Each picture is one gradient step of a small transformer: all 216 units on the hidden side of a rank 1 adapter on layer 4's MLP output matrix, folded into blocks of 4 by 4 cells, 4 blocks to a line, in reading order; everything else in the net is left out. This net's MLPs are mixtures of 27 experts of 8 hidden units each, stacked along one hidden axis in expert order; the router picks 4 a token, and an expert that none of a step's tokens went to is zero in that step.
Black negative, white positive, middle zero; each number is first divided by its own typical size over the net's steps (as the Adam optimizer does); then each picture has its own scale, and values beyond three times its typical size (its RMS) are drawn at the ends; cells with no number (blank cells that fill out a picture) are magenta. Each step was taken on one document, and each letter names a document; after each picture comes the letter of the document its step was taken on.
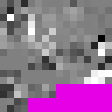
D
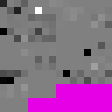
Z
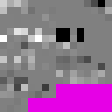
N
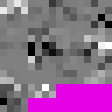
D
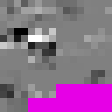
D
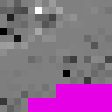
Z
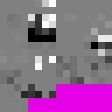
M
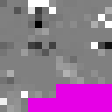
M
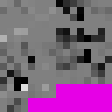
N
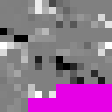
M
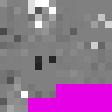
M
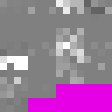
N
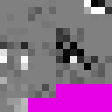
N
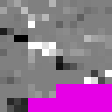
D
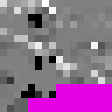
M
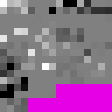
N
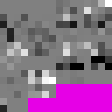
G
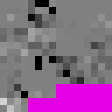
M
